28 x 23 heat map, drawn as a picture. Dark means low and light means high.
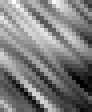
Lone odd cells: none. Slope: up to the top left. Ninth with the highest average: top left. Ninth with the lowest average: bottom right. Grain: diagonal, down to the right. Mirror symmetry: none.
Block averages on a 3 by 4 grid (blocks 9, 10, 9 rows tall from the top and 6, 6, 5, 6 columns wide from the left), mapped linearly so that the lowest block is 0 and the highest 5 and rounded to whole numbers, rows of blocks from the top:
5 4 4 3 / 4 3 3 2 / 2 2 2 0
